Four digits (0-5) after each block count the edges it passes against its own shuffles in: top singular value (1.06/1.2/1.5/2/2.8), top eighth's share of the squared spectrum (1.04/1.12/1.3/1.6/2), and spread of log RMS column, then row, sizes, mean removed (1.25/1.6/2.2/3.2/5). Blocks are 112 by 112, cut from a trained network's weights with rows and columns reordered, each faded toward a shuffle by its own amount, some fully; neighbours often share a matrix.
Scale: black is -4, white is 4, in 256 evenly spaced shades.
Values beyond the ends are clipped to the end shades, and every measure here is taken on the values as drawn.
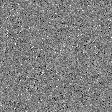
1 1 0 0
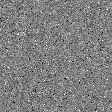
0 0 0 0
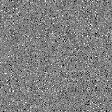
4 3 2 2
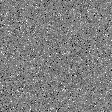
0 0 0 0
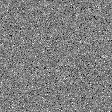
2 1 0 0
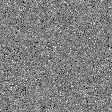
0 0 0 0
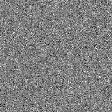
3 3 1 1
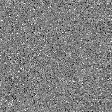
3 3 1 1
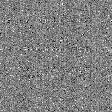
3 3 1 2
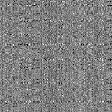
4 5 2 3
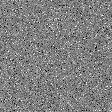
0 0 0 0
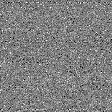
3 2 0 1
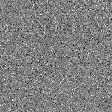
2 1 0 0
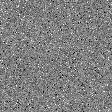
1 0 0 0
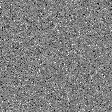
1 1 0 0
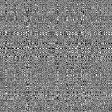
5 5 3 3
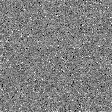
2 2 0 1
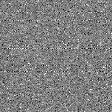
4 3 1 2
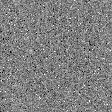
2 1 0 0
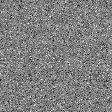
2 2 1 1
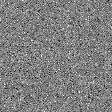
1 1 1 0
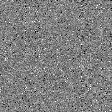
3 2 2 1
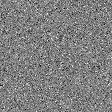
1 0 0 0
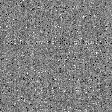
3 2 0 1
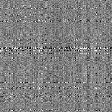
4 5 2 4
